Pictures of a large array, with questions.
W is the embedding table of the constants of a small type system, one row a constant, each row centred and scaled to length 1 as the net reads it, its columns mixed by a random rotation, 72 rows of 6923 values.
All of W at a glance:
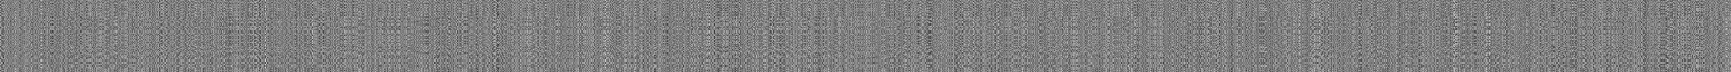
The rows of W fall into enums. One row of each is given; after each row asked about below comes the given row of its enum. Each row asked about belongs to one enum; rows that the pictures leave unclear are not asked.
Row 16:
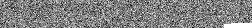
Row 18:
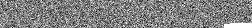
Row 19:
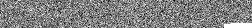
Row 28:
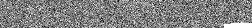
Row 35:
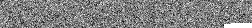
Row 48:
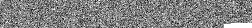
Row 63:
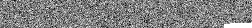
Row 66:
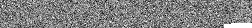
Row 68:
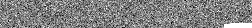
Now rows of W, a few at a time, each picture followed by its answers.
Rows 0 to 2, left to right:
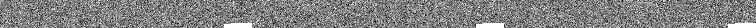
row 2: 28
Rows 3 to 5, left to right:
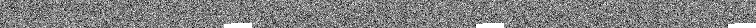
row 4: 35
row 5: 35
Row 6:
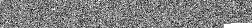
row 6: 48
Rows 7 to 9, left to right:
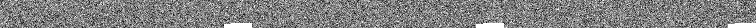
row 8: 66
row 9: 48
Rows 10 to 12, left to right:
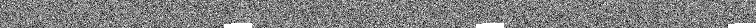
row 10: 66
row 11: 18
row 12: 35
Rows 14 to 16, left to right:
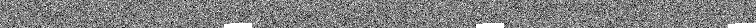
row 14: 68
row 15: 35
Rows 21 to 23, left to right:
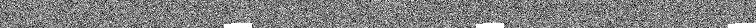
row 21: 66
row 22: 28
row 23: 16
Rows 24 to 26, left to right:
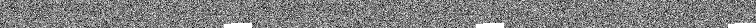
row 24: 16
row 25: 16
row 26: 19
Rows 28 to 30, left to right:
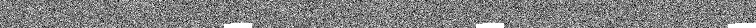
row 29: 19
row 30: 16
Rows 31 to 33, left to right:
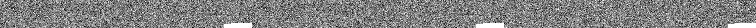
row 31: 16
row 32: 16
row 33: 48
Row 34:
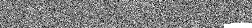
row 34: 28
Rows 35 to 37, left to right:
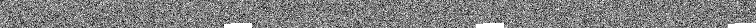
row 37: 48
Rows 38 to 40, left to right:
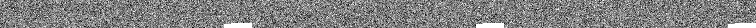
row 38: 16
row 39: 35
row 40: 48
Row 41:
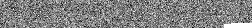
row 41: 16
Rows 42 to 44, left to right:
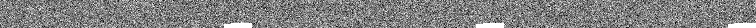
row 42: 28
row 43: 16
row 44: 68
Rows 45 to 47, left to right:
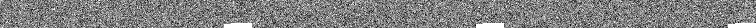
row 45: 48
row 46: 35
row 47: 66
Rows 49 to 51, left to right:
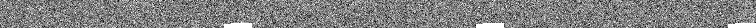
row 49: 28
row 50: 35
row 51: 66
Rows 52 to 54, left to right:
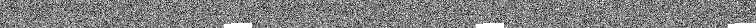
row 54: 48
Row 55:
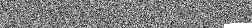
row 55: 18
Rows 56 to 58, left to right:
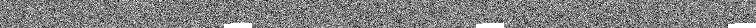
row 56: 28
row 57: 63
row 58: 35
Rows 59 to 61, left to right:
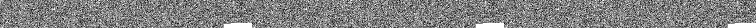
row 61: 48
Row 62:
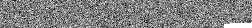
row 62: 63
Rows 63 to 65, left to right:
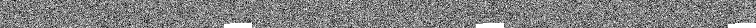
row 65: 66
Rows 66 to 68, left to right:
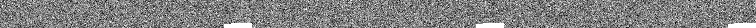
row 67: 48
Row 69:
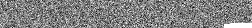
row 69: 18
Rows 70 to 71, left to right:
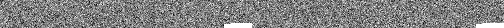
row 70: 35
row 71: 18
